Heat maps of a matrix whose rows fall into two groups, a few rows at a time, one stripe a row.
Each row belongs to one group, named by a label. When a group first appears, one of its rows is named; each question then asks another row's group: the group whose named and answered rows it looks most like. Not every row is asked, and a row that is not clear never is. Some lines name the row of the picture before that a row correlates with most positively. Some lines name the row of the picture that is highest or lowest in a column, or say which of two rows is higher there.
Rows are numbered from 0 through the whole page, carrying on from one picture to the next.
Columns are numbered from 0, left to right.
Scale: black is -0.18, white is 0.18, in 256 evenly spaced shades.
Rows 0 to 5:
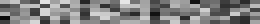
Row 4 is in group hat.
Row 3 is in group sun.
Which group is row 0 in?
sun
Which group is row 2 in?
sun
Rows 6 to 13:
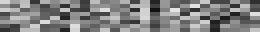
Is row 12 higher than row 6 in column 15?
Yes
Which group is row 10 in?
hat
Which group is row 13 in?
hat
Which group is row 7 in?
hat
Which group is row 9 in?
hat
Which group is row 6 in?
sun
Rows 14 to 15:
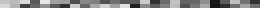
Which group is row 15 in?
sun
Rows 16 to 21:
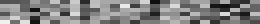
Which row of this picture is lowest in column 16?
16
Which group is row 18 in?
sun
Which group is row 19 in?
hat
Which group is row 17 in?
sun
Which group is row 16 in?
hat
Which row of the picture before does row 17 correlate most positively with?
15
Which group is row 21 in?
sun
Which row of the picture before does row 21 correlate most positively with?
14
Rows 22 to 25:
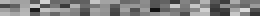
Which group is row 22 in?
sun
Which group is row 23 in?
hat
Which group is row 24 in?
sun
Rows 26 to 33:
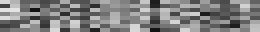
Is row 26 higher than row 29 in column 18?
No
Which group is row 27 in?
hat
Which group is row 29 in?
hat
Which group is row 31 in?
hat
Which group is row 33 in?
hat
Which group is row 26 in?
sun
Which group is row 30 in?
sun
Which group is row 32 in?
hat
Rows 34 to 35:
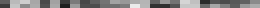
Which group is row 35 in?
hat
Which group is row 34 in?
hat
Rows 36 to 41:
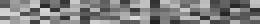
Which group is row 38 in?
sun
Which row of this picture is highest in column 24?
38
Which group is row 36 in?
hat
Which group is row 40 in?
hat
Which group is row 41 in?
sun
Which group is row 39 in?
sun
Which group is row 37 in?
hat
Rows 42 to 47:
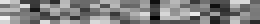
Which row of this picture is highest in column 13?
45
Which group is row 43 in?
sun
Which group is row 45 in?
hat
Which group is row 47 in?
sun
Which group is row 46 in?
sun
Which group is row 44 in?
sun
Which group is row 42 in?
sun
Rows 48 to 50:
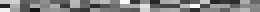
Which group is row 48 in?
sun
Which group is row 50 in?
sun
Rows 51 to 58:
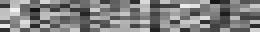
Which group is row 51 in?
sun
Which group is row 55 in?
sun
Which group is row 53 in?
sun
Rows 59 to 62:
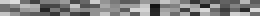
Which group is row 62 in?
sun
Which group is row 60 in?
hat
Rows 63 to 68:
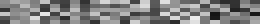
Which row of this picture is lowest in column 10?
66
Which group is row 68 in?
hat
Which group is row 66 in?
sun
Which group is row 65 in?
hat
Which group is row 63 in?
sun
